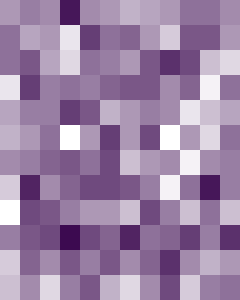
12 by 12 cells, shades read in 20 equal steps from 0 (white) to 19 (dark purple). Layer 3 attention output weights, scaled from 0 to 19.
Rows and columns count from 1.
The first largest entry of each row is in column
4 5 9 2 4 6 6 11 2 4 9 9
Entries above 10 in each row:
3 6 6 7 2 4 4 7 4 10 5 3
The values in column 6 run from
6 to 15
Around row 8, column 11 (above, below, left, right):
9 11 11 10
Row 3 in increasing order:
3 3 5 7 8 10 11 11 13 13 14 16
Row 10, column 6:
12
